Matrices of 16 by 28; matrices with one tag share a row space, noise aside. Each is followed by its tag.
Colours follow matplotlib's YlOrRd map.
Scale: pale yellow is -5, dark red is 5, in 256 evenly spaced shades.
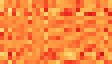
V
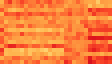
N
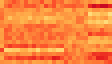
N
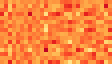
V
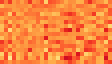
V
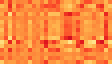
V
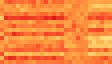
N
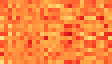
V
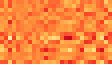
V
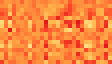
V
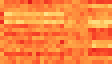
N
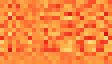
V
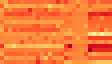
N
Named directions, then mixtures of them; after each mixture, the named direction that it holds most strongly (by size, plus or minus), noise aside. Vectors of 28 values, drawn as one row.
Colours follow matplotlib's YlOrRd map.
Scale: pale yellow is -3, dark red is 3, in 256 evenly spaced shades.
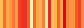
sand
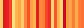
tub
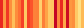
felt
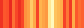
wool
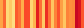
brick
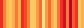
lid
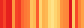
wool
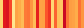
tub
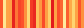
tub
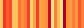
tub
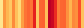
wool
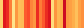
tub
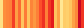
felt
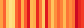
brick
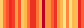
lid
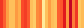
lid
